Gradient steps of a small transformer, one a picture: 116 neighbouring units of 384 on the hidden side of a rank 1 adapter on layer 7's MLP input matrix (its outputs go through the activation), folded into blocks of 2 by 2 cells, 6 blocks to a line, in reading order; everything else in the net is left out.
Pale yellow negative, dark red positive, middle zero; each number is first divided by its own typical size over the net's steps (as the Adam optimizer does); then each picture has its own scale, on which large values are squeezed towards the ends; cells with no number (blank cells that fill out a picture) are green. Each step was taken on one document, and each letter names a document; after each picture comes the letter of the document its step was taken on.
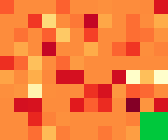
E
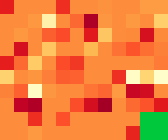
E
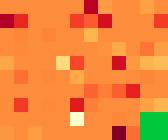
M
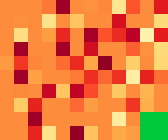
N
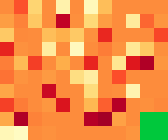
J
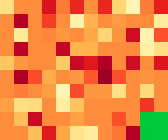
N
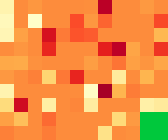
J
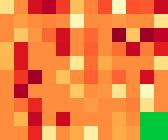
N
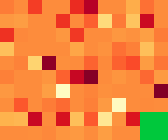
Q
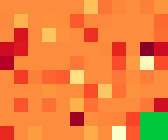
M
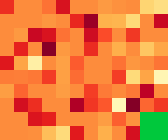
E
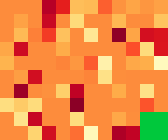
N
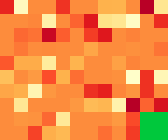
E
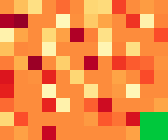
J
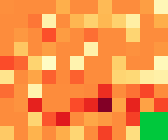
E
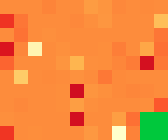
M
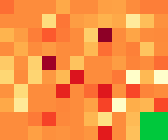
E
